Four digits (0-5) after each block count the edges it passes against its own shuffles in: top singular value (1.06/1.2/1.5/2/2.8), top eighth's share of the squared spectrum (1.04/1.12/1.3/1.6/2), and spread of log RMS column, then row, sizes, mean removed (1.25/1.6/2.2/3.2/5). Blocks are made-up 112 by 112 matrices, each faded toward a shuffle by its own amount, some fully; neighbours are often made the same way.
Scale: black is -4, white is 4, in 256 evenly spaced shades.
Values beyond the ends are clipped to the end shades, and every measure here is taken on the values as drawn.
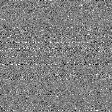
2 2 0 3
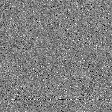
2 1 0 2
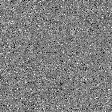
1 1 0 2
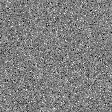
0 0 0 0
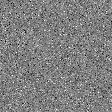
0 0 0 0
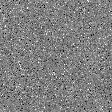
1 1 0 1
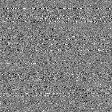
2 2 0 4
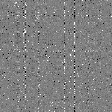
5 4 2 1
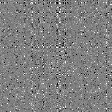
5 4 3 2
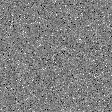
0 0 0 0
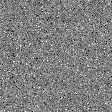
1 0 0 0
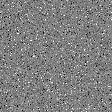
0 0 0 0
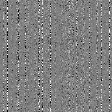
3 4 4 0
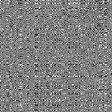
5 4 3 3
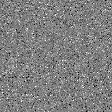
3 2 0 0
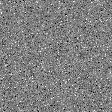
0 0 0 0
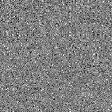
4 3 1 2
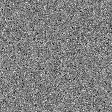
0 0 0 0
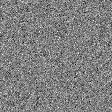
2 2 0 0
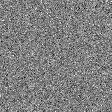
2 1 0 0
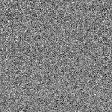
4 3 1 1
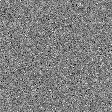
0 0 0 0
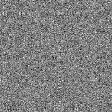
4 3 1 1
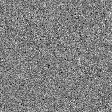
2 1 0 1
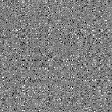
4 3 2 3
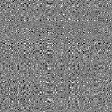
5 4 3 3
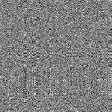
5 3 2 2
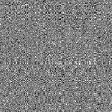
5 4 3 3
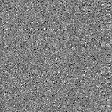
4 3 1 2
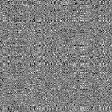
5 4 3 3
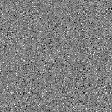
4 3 1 1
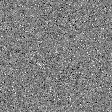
2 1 0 0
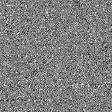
1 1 2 2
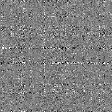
2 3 3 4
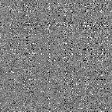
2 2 3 3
